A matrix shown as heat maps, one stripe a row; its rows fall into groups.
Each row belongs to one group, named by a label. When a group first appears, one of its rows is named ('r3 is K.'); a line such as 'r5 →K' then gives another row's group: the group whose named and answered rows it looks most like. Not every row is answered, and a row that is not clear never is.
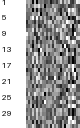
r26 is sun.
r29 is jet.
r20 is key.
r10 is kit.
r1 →kit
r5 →jet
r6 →sun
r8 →jet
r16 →jet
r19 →key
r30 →key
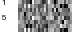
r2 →jet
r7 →sun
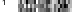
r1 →sun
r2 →jet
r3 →sun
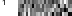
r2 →key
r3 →jet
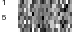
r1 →key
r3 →jet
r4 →key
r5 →kit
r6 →jet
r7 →kit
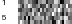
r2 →key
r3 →kit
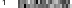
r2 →kit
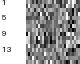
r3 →sun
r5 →kit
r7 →key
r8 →jet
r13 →jet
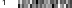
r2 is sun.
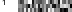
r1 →key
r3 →jet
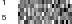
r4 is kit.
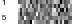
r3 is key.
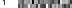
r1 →key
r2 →key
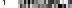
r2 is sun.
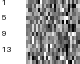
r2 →jet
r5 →kit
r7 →jet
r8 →jet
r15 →sun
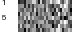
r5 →jet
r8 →kit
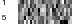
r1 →key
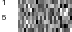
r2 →jet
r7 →jet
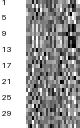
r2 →jet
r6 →key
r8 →jet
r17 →key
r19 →key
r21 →key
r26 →key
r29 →key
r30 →kit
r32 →key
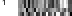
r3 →sun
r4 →kit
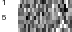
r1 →key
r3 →jet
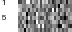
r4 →sun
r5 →jet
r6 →sun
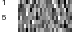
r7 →jet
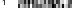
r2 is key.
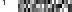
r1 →kit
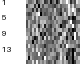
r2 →sun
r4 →key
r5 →jet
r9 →key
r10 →sun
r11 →kit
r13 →jet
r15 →sun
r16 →jet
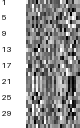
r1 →sun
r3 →jet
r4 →key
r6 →kit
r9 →kit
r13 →sun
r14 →jet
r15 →key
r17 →key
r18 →kit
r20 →jet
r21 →jet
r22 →jet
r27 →jet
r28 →key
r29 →jet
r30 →sun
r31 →sun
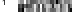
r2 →kit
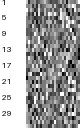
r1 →sun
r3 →sun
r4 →sun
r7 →kit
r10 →key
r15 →sun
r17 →jet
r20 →key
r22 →key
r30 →jet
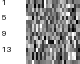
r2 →sun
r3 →jet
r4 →kit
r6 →kit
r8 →jet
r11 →key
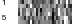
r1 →key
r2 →sun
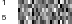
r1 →key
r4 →key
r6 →key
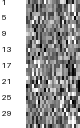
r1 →sun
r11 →key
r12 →key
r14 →sun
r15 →kit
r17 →sun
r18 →jet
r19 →jet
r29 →kit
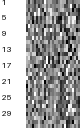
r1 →sun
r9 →sun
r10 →jet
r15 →key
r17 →sun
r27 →key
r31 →sun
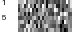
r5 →kit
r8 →jet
